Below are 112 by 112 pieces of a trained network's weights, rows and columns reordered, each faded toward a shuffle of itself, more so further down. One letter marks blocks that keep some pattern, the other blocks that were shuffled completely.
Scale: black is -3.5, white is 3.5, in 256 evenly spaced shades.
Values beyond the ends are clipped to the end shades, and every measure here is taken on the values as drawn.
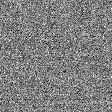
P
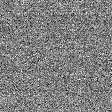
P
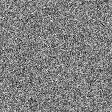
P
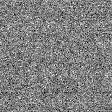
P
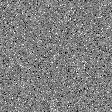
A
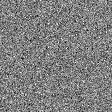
A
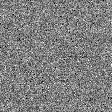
P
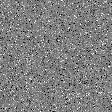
A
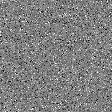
P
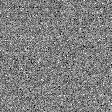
P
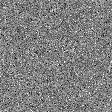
A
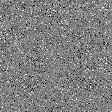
P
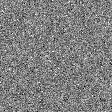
A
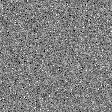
A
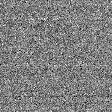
P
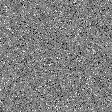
A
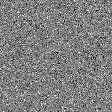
A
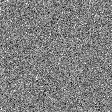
A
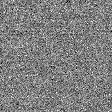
P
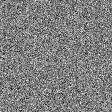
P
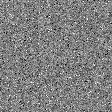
A
